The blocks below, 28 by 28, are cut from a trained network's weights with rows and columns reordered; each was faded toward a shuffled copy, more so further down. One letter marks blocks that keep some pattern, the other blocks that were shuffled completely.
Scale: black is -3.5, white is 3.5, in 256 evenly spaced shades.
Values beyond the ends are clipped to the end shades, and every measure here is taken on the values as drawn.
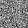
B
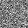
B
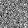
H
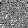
H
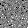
B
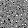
B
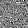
B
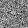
B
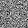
B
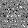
H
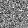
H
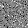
B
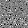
H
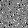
B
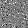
B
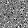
B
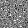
B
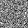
H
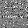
H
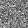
B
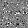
H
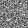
B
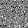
H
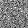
B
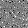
H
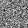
B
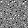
H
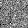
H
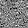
H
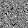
H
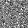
B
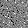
B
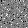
B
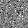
H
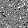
B
